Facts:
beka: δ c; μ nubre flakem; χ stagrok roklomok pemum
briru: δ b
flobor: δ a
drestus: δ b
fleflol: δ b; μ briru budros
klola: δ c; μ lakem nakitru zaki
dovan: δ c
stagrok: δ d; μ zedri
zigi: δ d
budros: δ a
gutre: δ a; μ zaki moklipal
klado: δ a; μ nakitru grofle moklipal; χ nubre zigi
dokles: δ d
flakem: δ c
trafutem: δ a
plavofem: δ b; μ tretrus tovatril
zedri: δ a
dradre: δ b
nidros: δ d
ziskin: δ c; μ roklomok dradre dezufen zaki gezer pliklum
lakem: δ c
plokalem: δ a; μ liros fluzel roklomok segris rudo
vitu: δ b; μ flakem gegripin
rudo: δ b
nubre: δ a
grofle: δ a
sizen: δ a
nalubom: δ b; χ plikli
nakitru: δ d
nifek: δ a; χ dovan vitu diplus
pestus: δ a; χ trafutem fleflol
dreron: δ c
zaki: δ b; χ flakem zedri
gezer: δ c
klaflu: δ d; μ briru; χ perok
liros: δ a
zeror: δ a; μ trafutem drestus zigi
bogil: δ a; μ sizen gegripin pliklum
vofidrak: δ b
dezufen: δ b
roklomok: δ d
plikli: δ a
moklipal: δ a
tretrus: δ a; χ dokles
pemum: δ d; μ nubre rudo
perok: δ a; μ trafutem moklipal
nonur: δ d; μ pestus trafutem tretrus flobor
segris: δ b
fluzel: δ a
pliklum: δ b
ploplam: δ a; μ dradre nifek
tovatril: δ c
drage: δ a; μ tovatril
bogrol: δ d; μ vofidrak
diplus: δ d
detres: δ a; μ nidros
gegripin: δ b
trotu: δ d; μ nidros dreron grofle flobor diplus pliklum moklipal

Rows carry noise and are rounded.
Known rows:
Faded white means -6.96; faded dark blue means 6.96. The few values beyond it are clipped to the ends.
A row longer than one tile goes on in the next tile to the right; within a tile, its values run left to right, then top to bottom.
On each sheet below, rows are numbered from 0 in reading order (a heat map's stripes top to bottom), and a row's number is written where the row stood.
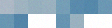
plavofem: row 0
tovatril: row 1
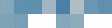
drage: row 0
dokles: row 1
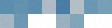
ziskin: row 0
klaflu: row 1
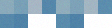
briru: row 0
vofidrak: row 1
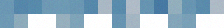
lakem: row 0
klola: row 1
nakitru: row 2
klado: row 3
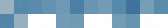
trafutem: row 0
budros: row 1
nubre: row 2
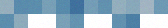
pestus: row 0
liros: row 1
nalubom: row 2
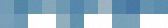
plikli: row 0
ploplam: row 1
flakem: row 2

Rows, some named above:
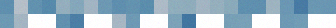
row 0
zigi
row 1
nalubom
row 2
ziskin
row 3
fleflol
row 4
detres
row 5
nifek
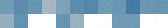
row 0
bogil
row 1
dreron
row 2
nifek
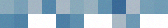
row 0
briru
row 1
drestus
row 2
pemum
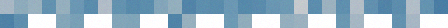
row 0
drestus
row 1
zeror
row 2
dovan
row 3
moklipal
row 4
lakem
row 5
nonur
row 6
diplus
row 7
nidros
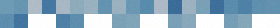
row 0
rudo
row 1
drestus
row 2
perok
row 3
roklomok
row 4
gezer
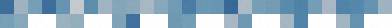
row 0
roklomok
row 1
trotu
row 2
vitu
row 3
sizen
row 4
pemum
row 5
plokalem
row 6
beka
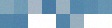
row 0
dradre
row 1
trafutem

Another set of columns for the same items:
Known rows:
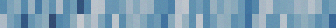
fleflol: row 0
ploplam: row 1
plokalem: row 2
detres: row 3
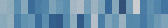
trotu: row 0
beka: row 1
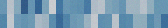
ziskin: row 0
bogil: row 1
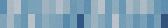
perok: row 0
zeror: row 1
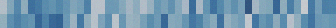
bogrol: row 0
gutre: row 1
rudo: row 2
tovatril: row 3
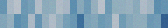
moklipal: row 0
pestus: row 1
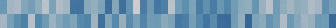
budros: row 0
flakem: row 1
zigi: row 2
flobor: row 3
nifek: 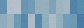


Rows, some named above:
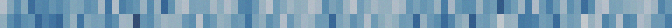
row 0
dokles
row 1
plavofem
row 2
plikli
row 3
flobor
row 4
flobor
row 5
vofidrak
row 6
gegripin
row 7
sizen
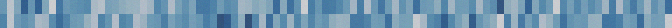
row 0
ziskin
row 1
sizen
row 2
nonur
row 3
flakem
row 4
gegripin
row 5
briru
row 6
dreron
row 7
gegripin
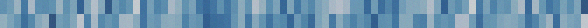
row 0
nalubom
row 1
gezer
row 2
pemum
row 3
nakitru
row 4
roklomok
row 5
lakem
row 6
segris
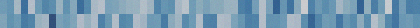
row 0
drestus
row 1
sizen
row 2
nubre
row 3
klola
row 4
tovatril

